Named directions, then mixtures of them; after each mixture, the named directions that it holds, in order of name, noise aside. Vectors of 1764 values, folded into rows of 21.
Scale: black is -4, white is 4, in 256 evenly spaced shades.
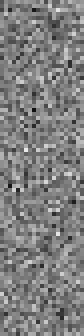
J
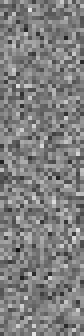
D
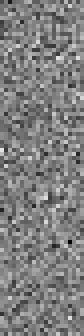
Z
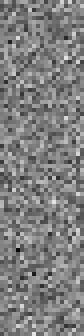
D, J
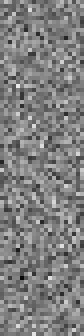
D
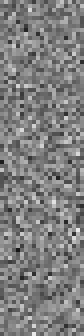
D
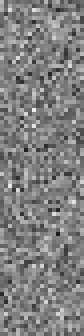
J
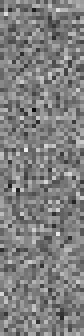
J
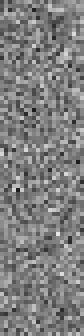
J, Z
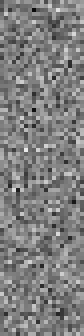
J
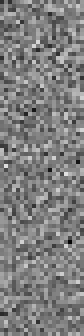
J, Z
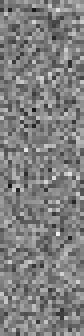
J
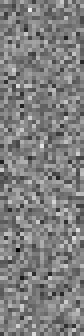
D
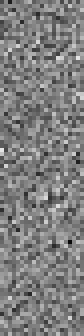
Z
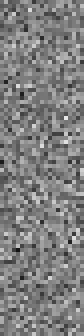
D, Z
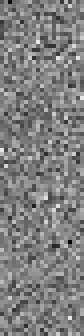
Z
